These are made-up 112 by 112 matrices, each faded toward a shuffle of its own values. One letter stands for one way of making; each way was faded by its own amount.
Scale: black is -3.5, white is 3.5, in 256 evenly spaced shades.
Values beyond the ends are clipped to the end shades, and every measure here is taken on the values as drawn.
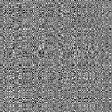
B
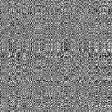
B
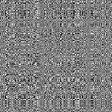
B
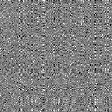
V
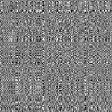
B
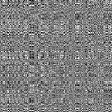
B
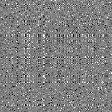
V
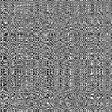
B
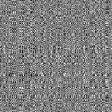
B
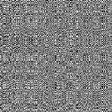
B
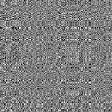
B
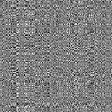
B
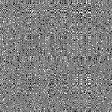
V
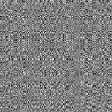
B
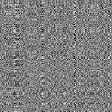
B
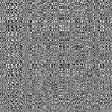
B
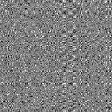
V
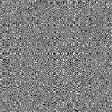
V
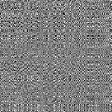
B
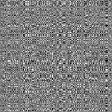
B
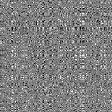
V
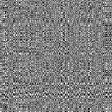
B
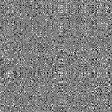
V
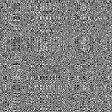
V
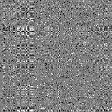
V
